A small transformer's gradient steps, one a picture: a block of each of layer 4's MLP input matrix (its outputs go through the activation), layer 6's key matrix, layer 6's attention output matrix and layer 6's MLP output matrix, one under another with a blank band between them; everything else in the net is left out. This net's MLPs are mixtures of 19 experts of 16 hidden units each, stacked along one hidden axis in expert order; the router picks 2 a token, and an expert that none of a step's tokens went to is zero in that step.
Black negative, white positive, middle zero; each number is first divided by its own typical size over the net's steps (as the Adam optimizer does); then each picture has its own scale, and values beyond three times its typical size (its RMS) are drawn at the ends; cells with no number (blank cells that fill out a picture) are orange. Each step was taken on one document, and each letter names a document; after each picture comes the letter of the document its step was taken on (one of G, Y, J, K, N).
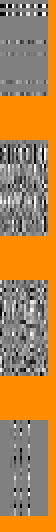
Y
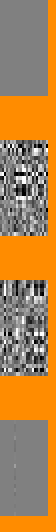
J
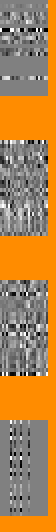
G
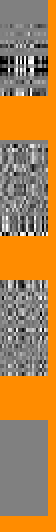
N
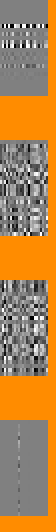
J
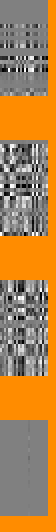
N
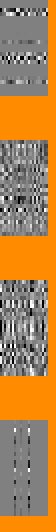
Y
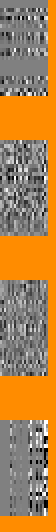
Y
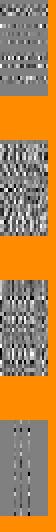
Y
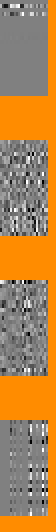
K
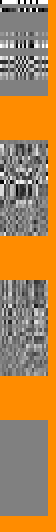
J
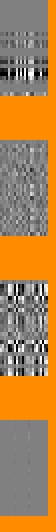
N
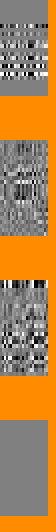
J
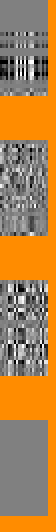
N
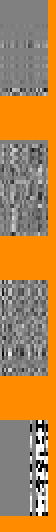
J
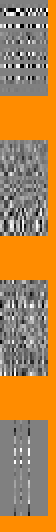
Y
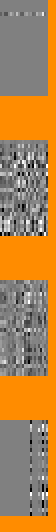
K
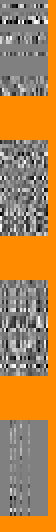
G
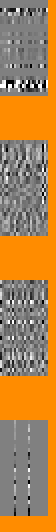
Y
